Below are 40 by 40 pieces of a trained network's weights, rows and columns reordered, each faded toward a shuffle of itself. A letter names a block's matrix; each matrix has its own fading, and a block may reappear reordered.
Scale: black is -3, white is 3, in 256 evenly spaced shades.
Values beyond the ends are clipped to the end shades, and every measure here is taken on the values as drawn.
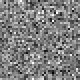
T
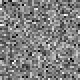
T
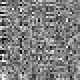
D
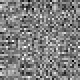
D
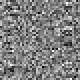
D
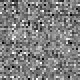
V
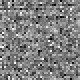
V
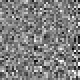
D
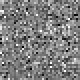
V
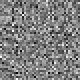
D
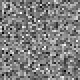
T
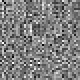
D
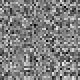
D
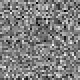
D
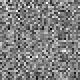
D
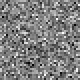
T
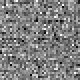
V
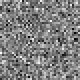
T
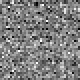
V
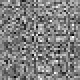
D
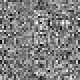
D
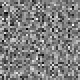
D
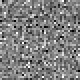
V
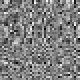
D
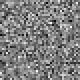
T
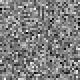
T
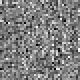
T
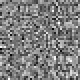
D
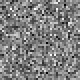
T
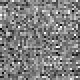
V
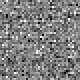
V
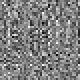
D
